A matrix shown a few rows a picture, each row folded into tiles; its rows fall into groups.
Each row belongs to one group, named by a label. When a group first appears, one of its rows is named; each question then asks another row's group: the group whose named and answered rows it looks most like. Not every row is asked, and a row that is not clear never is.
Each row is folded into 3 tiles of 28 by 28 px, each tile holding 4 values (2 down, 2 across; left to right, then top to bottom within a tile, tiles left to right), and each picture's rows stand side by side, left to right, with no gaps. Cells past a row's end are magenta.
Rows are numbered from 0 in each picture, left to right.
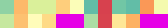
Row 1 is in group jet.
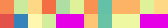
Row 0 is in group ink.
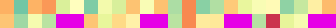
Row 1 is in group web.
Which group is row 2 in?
jet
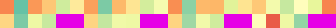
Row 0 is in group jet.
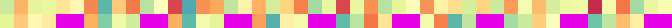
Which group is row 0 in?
jet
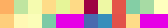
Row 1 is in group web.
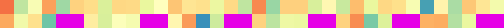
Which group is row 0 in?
ink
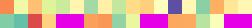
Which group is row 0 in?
web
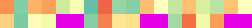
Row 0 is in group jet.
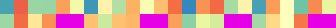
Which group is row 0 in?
jet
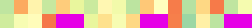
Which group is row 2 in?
ink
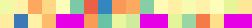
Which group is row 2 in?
web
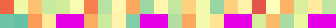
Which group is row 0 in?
web
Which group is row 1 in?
ink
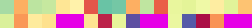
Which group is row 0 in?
jet
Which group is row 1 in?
ink
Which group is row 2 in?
web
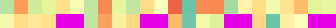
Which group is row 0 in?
jet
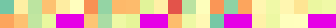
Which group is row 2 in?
ink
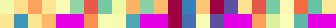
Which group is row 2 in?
ink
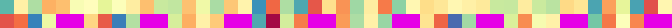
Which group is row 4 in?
ink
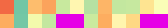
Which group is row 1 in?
jet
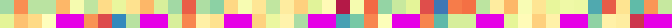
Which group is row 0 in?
jet
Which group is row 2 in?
jet
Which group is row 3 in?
ink
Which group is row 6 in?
web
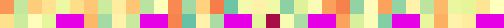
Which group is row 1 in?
ink
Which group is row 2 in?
ink
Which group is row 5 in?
jet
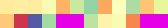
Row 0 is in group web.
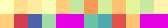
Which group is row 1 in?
web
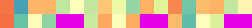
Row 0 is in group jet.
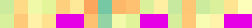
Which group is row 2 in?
jet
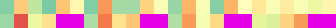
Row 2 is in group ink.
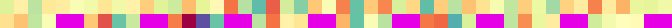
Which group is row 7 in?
web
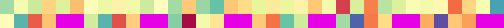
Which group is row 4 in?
web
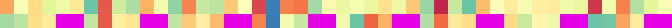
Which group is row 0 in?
web
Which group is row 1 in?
jet
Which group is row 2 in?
jet
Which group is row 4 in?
web
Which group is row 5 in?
jet
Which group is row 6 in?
ink
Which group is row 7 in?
web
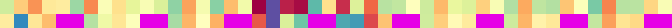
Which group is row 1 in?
web
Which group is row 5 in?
jet
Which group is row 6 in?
jet
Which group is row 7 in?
jet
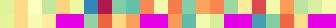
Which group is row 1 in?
jet
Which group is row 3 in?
web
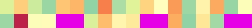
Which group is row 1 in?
jet
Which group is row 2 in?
ink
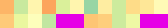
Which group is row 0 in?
ink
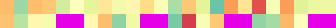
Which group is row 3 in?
web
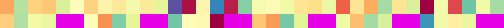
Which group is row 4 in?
web
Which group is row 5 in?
web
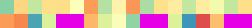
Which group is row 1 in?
ink
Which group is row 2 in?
web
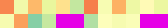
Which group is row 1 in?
web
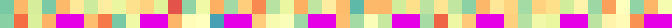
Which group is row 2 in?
ink
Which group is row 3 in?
ink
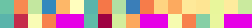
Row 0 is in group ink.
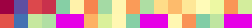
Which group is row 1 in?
ink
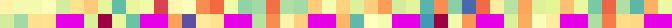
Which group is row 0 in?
web
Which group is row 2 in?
ink
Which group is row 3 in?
jet
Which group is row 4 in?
ink
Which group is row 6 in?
jet
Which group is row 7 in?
jet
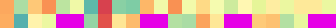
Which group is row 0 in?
ink
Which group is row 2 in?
web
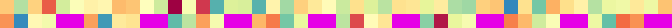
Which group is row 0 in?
ink
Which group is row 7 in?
web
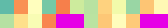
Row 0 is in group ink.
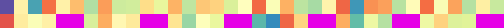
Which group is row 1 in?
jet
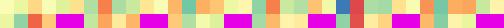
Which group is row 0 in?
web
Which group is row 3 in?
jet
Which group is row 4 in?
jet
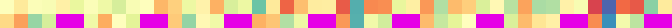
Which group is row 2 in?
ink
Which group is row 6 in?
jet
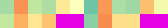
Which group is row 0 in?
jet
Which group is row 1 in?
jet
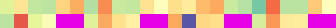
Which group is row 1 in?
jet
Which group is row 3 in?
jet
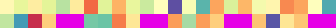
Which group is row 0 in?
web
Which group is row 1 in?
web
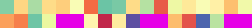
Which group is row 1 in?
ink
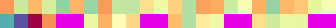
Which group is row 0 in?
web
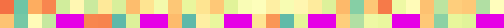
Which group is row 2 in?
ink
